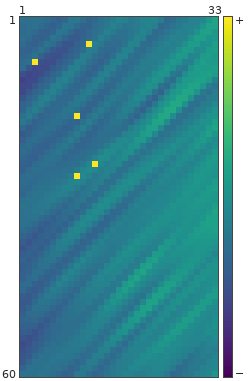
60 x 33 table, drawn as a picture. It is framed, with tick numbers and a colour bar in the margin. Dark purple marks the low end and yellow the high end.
Values rise toward the right. There are five isolated cells, each far higher than the cells round it. Streaks slant up to the right.
